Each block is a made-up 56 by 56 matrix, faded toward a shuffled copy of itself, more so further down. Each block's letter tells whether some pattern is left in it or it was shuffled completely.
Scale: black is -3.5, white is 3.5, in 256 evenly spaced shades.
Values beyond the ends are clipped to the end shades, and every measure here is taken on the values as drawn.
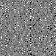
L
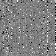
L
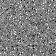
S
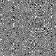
L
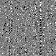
L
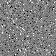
S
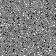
S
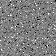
S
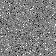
S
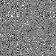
L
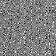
L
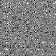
L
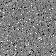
S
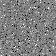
S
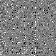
L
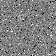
S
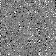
L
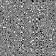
L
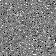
S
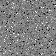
S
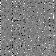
L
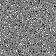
S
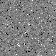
S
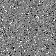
S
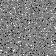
S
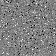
S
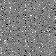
L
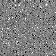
L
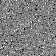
S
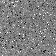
S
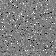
S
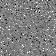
S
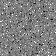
S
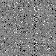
L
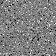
S
